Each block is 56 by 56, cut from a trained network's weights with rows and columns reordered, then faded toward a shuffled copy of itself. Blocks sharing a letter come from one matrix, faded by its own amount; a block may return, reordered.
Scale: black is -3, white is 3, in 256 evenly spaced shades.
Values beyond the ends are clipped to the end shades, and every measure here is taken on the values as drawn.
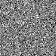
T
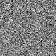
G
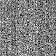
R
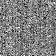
R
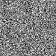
T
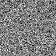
T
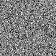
T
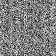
R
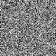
G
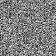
G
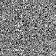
G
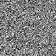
G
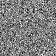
T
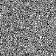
G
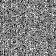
R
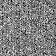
R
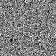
T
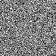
T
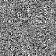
G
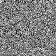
T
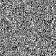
G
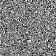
T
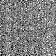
R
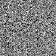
G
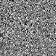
G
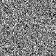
G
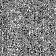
R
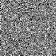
G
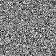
T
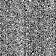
R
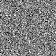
T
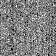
R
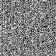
R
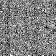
R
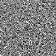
G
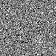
T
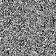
G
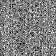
R
